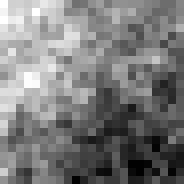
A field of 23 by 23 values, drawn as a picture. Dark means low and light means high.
The field climbs toward the top left. No row or column stands out. The halves do not mirror each other. The top left is the ninth with the highest average.
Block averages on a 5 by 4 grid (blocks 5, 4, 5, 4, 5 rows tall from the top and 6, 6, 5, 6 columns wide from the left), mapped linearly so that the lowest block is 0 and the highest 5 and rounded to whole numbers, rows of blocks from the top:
5 4 3 2 / 4 4 3 2 / 5 3 2 1 / 3 2 0 1 / 2 1 0 0
